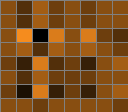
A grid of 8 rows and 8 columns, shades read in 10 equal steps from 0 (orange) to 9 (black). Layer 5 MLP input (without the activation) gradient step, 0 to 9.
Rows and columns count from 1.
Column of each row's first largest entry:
2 2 3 3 2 2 2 3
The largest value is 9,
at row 3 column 3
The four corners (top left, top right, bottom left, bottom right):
4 4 4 5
